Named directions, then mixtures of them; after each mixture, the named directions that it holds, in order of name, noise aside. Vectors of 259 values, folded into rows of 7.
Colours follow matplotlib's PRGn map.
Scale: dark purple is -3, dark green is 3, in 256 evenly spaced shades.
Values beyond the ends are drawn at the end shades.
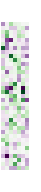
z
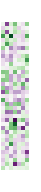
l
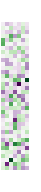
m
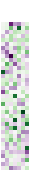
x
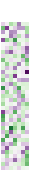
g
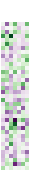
l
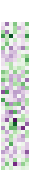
l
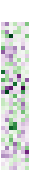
l, x, z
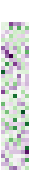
x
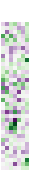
g, l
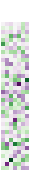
m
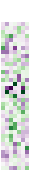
l, x, z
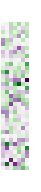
l, m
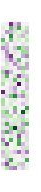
m, x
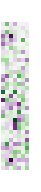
l, m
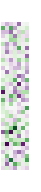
g, m, x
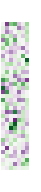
g, l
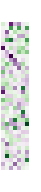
x, z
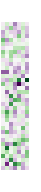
l, m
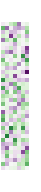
g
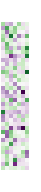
g, l, z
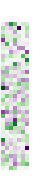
g, l, x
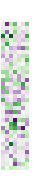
l
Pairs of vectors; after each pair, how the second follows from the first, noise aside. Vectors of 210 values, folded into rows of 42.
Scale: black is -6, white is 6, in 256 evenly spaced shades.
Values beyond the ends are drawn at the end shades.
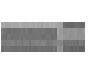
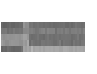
reversed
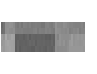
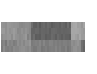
reversed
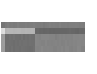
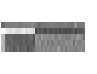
scaled up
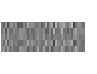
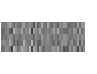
reversed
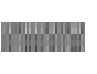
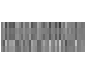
reversed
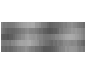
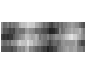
scaled up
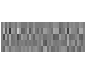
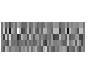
scaled up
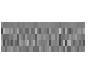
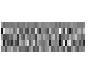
scaled up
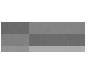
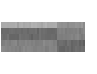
reversed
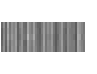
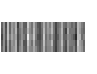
scaled up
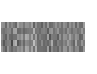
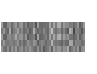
reversed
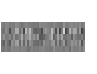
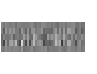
reversed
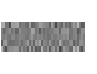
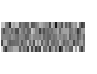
scaled up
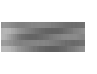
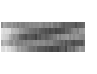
scaled up
